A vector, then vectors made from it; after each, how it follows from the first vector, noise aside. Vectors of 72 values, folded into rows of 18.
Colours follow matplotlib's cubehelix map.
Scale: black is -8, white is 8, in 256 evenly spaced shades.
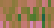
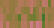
shrunk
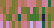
scaled up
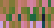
scaled up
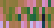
scaled up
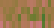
shrunk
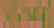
shrunk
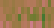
shrunk
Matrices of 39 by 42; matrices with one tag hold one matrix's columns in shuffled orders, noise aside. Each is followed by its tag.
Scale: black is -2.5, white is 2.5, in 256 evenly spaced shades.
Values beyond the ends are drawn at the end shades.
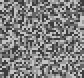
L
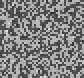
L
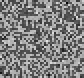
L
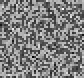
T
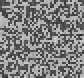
L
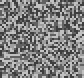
L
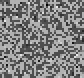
L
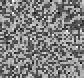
L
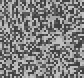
L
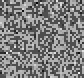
L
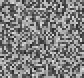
L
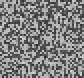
L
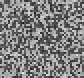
T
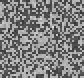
L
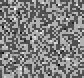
L
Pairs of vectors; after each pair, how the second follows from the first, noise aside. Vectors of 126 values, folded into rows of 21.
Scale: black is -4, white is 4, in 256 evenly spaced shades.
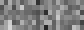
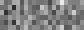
wrapped around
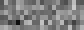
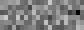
wrapped around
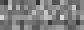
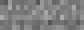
shrunk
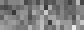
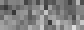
copied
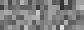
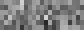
wrapped around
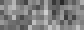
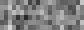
wrapped around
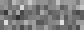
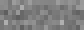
shrunk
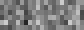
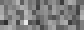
negated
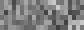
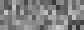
negated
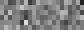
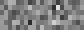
wrapped around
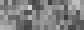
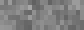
shrunk
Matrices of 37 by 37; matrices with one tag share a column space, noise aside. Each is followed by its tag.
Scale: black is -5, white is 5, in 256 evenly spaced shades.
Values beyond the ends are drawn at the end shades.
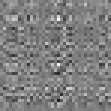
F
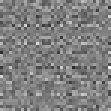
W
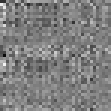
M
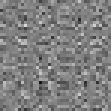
W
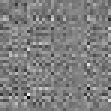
F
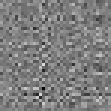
F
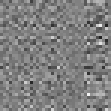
W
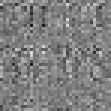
M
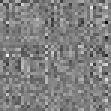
M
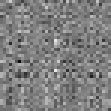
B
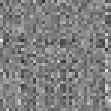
B
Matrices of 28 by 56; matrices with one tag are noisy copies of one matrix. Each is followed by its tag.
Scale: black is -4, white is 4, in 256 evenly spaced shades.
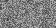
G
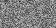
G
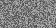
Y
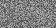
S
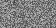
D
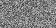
Y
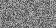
G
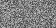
D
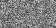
G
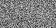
S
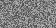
Y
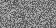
D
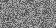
G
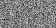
Y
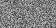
D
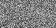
S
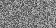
Y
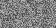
G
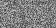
D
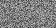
S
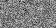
G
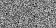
Y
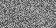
S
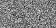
D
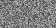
Y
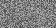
S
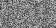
G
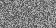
Y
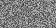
Y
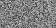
Y
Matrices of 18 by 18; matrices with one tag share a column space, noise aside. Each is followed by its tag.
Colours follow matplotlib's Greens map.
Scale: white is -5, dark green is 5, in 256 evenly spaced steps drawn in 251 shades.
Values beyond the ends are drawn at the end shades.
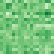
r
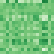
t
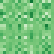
r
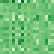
t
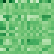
t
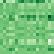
t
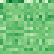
t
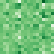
r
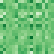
r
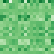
t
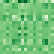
t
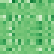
t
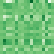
t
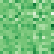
r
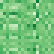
r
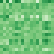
t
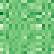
r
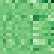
t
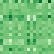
t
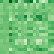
t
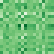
r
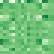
t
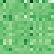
t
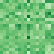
r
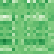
t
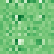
t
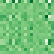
t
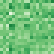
r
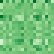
t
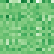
t
